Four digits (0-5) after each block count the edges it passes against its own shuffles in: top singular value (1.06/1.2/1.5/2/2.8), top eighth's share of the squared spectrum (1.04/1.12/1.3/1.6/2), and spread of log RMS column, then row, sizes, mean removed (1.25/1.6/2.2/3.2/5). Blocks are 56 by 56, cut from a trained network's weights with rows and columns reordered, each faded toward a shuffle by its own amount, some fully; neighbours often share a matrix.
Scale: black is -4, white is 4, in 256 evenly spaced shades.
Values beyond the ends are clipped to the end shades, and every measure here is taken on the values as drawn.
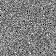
0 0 0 0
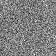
0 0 0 0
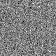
0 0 0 0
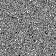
0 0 0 0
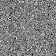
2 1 0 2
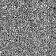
2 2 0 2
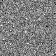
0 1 0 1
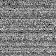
4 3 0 1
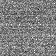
2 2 0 0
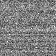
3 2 0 0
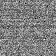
2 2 0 0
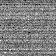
4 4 1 2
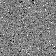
0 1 0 0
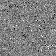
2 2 0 1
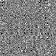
3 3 1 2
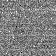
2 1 0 0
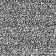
1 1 0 0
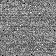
2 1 0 0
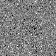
2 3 1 1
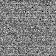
2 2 0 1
